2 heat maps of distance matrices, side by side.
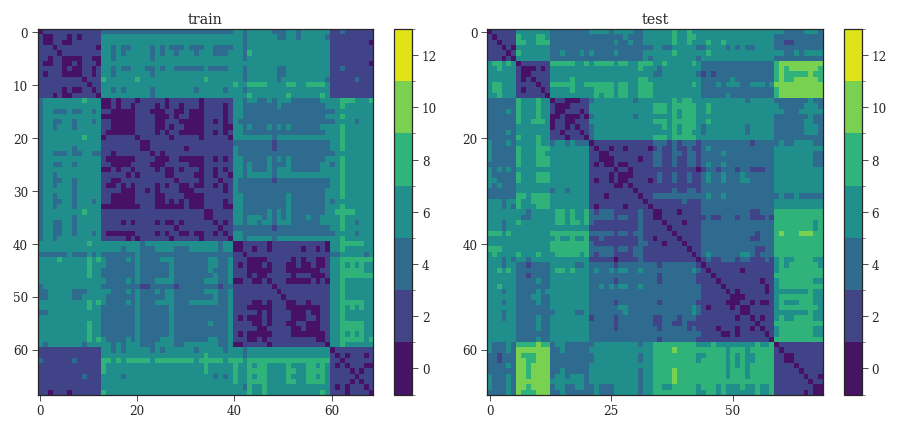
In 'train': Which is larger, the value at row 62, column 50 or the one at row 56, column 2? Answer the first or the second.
the first
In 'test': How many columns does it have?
69
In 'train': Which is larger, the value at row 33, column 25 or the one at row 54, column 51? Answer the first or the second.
the second
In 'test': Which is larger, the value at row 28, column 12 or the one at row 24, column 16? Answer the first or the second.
the first
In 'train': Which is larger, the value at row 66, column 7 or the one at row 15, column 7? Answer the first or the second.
the second
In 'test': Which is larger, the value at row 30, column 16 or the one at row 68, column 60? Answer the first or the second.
the first
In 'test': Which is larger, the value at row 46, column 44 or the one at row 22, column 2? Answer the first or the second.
the second
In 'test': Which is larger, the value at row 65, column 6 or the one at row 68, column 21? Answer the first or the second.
the first
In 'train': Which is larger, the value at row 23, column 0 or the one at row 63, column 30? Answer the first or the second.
the second
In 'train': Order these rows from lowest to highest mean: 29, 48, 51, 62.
29, 48, 51, 62
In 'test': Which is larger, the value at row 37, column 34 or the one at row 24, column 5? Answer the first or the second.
the second
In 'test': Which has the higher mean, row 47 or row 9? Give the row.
9
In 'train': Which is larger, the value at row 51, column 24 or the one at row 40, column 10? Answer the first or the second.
the second
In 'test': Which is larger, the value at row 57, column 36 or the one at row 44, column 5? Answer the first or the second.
the second
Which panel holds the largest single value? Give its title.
test
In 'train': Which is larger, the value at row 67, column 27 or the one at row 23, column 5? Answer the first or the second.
the first
